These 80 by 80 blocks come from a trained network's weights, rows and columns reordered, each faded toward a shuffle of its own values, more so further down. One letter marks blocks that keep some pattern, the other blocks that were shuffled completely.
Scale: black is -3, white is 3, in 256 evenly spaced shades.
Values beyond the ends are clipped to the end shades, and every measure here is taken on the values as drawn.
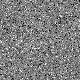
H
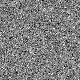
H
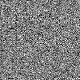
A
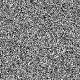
A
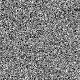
A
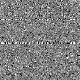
A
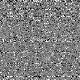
A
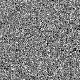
A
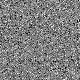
H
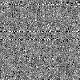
A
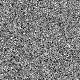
H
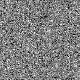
A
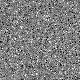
H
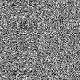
A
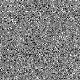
A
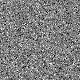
H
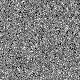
H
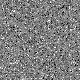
H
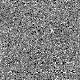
A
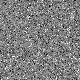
H
